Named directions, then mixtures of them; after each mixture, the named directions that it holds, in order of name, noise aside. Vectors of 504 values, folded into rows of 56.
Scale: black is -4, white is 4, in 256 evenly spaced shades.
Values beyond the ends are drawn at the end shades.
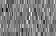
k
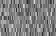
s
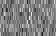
k, s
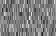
k, s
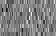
k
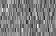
k, s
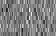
k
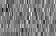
k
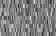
s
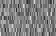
s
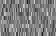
k, s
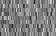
s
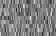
s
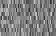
k, s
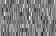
k, s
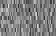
k, s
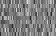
s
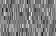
k, s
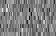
k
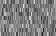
k, s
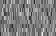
k, s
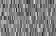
s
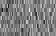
k, s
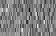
k, s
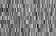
k, s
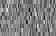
k, s
